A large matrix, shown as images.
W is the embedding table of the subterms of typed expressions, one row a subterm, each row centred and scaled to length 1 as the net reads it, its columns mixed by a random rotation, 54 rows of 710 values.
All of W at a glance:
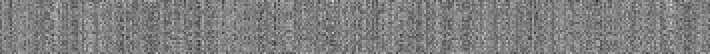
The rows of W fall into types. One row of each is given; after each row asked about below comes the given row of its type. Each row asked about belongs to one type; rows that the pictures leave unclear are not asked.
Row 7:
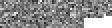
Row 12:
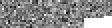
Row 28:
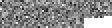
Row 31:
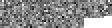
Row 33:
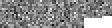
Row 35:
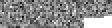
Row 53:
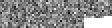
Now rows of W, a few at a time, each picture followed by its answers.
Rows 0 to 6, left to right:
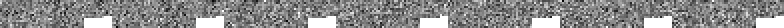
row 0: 33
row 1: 33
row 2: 33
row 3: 7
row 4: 28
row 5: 28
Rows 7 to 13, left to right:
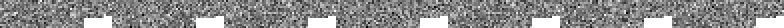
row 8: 53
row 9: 28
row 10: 31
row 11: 28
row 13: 28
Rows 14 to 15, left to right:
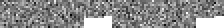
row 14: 53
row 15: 33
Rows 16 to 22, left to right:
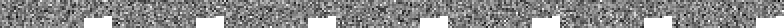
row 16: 12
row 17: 31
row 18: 28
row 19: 12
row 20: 35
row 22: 33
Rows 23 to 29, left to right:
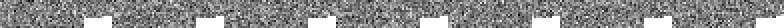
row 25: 7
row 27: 53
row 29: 35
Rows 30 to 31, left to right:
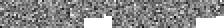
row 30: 7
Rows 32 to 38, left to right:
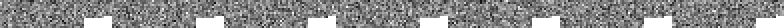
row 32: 33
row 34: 35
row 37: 31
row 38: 7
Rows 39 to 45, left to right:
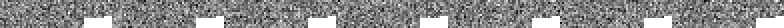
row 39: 31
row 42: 28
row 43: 12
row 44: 35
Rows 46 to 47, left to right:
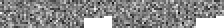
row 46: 35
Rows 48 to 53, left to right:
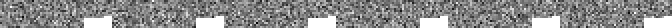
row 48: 35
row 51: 35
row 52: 53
